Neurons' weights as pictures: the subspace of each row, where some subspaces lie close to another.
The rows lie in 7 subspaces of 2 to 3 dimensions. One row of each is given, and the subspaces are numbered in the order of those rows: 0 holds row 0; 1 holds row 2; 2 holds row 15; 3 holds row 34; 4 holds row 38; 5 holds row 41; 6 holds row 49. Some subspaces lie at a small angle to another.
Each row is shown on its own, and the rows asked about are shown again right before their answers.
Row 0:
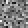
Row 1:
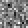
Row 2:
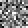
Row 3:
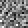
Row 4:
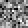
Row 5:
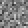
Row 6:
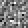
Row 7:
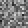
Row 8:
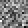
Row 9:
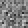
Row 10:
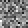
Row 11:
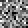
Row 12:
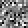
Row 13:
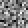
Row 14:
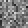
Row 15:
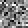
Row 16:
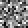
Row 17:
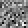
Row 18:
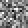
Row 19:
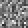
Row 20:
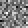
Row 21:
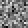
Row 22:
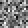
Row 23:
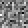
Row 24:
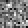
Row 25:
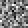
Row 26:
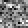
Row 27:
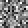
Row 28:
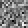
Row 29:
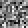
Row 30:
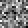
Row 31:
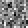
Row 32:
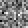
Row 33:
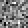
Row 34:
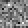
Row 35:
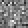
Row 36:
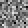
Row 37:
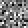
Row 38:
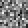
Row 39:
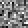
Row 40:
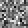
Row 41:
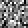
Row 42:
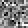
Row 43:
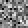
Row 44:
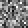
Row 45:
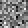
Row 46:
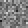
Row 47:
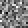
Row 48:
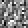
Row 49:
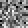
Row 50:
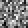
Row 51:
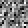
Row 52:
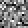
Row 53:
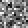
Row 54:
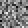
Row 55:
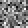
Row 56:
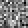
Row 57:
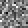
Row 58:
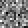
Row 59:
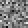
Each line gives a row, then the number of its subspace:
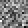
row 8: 4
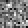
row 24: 3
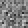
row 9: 1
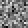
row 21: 0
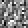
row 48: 5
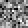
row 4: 2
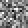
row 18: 2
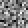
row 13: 4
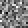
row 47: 6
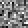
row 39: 0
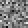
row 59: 0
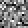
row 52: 5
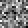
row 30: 4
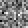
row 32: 4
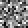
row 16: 5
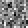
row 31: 3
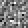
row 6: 0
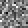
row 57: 6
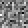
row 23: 0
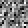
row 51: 6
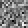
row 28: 4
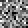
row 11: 1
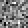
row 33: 0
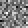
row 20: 1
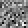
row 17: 4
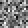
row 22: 5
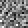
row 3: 1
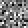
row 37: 4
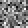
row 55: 5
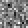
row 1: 3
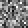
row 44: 6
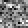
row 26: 2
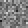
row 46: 3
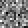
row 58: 4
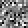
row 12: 4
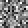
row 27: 5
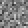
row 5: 6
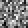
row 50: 5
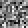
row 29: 0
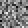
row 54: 6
